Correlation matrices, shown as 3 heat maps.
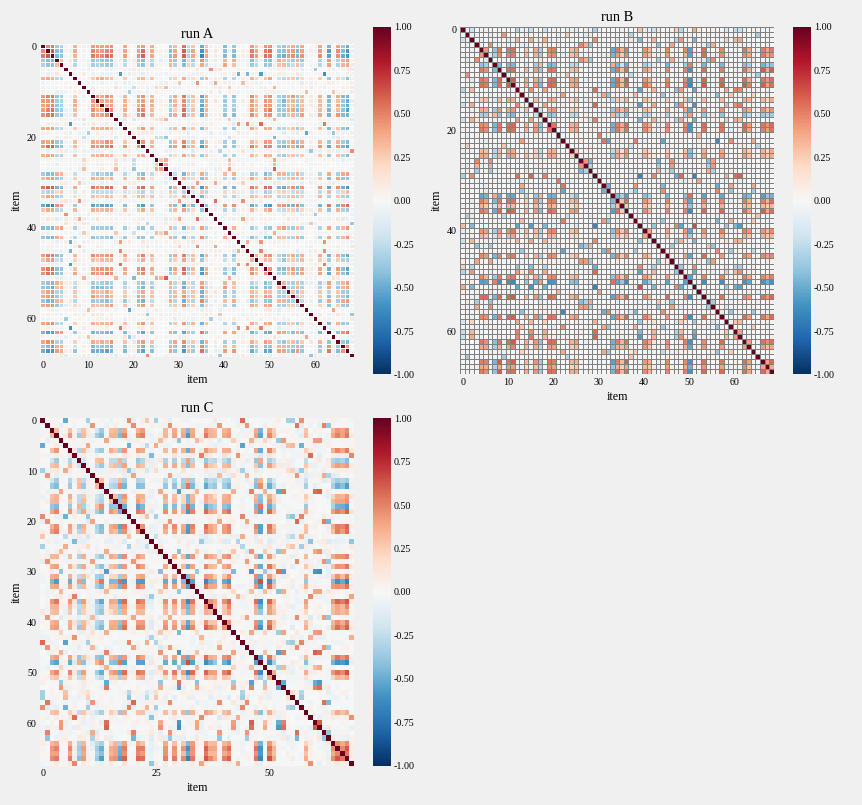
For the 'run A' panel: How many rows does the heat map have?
69
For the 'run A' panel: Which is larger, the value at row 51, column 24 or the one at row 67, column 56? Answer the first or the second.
the second
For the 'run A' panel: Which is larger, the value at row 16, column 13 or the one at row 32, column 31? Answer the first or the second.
the first
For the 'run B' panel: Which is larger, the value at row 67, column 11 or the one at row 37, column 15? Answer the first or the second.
the first
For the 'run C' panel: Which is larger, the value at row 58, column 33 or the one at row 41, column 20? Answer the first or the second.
the first
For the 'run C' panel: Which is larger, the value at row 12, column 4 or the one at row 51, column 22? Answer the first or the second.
the second
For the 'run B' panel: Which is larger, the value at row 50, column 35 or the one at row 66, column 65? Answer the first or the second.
the second
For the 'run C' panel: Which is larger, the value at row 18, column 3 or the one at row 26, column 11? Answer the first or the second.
the first
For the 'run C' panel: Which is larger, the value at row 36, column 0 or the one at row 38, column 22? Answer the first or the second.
the second
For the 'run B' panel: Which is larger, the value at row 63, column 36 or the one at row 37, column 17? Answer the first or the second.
the first
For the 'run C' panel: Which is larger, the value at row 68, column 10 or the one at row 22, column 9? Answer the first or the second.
the second
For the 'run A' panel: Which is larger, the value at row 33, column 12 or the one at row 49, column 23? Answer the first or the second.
the first
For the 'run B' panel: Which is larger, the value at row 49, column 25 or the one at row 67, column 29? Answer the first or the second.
the first
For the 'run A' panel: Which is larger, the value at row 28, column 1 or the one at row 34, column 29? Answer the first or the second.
the second
